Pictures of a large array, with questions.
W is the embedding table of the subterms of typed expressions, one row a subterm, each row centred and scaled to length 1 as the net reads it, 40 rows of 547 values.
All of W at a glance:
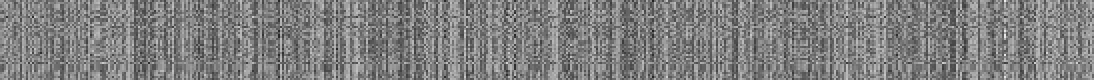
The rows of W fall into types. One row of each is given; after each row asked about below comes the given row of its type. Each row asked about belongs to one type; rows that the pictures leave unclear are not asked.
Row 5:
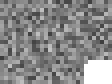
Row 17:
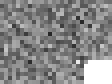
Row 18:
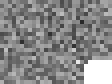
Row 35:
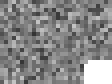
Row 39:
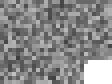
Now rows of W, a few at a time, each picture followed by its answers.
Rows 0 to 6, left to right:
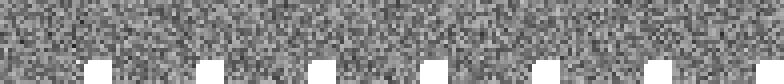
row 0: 18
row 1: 17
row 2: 39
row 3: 39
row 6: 35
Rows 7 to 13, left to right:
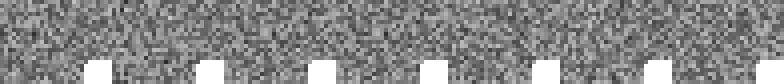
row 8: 5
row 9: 35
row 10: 35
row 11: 17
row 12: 5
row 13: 17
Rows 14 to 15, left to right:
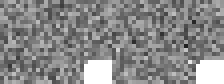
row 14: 39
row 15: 18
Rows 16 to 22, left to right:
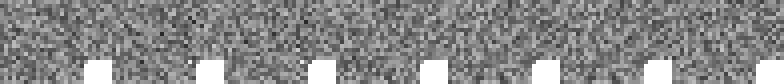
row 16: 17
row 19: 39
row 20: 5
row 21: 5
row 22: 5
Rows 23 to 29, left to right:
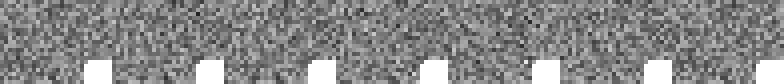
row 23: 39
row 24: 5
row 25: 5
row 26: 18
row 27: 17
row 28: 5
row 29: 39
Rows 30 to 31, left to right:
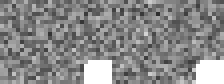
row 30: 35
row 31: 17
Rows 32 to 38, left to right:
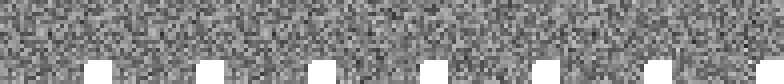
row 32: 35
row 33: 35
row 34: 35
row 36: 39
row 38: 18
